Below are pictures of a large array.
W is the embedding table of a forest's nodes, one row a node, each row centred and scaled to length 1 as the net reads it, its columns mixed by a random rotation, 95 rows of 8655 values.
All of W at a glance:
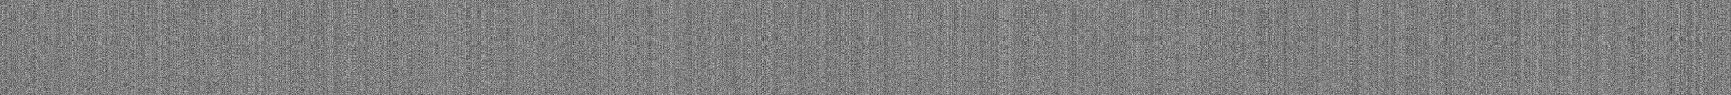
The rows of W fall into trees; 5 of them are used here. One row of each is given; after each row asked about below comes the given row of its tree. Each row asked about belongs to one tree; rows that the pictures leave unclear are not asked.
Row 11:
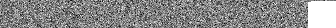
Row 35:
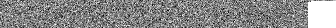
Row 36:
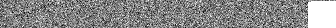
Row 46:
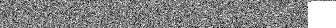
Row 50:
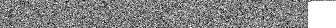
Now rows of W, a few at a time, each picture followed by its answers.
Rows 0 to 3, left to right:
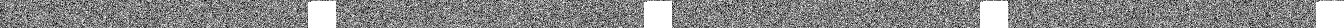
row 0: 36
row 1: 35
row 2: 36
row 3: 11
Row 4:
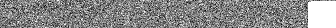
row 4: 36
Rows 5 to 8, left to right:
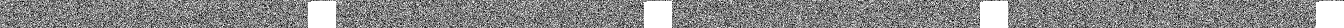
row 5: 50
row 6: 50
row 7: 36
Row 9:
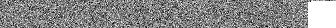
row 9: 35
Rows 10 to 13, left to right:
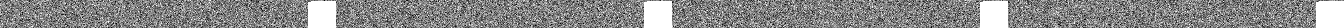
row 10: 11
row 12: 11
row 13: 11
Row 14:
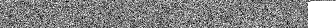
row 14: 50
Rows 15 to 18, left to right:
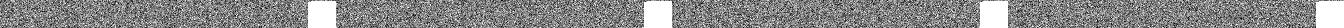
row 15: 11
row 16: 11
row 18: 50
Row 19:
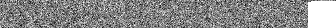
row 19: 11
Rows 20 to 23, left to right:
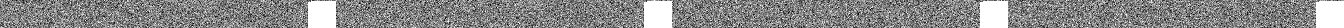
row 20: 35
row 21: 35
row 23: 35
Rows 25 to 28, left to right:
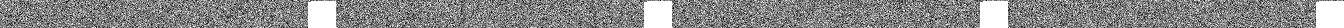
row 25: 50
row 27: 11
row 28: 36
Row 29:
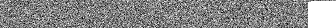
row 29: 50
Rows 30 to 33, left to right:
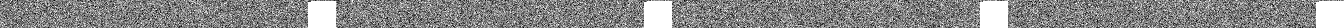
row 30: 46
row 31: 11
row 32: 35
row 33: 50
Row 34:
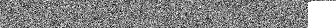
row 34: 11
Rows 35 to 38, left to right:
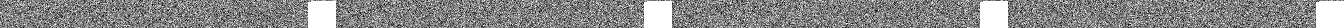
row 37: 36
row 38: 36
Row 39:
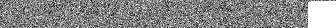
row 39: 36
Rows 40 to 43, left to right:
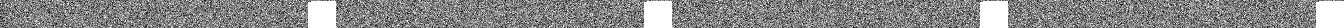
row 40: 36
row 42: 11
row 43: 11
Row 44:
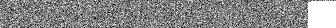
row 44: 11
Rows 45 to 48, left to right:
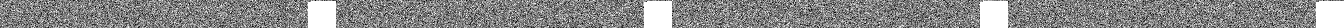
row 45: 46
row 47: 35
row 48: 46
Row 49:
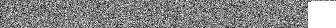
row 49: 36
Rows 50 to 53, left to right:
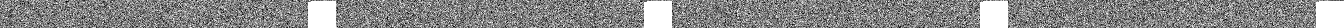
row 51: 11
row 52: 36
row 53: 46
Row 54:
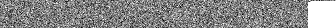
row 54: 50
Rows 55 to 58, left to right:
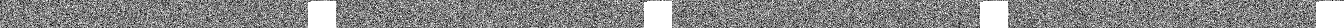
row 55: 11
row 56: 11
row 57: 50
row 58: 11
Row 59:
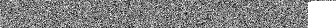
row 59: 11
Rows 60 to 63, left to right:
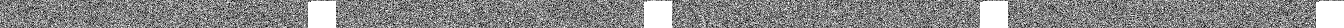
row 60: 35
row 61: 35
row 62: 11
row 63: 36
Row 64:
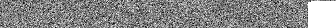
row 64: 35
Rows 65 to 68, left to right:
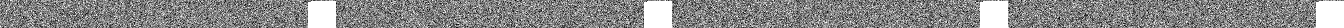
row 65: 11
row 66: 36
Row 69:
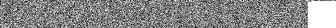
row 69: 46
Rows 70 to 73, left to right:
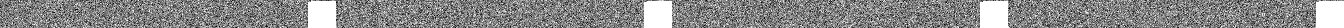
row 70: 35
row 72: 35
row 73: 11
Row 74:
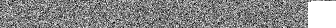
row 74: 35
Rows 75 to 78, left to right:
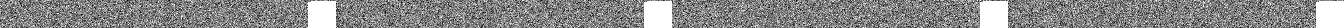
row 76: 36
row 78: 36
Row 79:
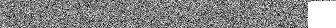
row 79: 50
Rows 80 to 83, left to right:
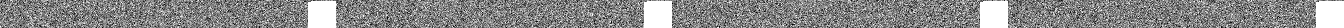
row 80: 11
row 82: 36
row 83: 46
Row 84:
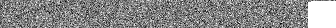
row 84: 36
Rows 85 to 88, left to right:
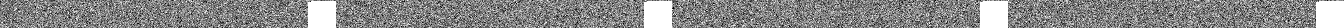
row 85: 46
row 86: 50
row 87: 11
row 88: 36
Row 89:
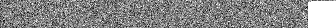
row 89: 36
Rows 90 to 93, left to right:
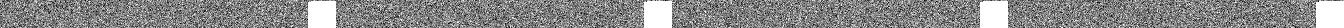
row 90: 36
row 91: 35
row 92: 36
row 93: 35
